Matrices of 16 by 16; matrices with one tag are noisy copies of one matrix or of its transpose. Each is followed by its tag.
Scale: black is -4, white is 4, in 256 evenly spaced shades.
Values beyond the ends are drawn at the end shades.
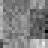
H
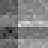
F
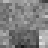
H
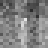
F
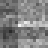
F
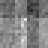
F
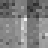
F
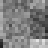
H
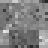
H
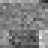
H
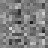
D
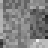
H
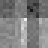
F
